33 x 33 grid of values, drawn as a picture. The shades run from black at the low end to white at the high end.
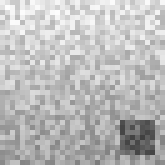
No single row or column stands out from its neighbours. In the bottom right lies a patch that is lower than the rest. The ninth with the lowest average is the bottom right. There is an overall slope up to the top. No regular stripes run through it.
